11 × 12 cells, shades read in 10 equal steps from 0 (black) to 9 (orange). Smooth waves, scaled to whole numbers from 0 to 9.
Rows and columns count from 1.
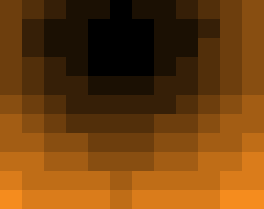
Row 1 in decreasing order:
5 4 4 3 3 2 2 1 1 1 1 0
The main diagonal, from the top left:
4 2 1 1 1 2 3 5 6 7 9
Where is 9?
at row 11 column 1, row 11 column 11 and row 11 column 12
